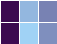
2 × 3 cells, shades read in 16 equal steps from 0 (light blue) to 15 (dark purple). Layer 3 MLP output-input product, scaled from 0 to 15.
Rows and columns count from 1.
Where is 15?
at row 1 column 1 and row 2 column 1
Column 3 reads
6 5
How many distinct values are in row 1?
3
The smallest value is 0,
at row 2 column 2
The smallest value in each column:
15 0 5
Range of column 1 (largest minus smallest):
0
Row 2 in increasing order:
0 5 15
